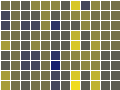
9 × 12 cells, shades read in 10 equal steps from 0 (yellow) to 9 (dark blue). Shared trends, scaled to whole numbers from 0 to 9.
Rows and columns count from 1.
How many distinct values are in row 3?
5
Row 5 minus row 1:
-2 0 0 0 1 2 0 0 -1 -1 0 0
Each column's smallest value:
3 5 6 4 4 4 5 0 4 2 5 5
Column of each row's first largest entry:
9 1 6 3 3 6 6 6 6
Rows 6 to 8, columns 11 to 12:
6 6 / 6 6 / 6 6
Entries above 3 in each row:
11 12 12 11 9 12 12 9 9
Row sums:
56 62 69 60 55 67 69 58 57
